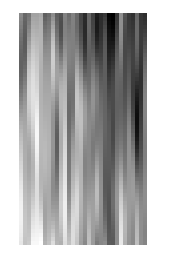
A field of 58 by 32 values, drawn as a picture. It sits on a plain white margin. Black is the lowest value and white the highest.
There is an overall slope up to the bottom left. The grain runs up and down. The bottom left is the ninth with the highest average. The ninth with the lowest average is the top right.
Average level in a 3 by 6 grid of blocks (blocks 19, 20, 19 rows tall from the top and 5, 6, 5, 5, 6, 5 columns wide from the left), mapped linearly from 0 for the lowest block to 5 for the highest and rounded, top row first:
332000
433211
544323
